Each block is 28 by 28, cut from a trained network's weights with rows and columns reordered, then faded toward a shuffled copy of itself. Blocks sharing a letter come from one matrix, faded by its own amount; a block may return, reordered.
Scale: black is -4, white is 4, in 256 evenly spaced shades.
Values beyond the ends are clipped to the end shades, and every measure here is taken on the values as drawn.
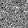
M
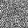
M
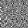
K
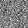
M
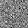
M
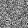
M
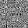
K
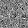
M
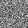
M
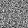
M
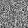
M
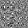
K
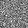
M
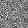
K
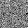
M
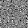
K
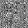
K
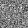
M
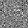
K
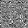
K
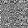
K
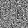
M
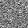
M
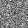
M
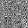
K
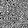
M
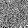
M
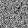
M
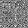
K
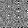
K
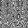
K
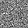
M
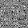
K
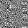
K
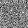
M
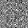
K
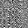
K
